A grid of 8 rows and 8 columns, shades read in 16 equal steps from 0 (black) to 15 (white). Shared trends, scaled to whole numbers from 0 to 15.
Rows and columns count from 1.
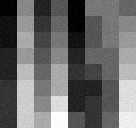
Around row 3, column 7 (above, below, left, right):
7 6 5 9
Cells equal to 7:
6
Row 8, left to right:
3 12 10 15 5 3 6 14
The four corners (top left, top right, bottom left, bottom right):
0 6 3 14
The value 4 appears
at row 3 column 3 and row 5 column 6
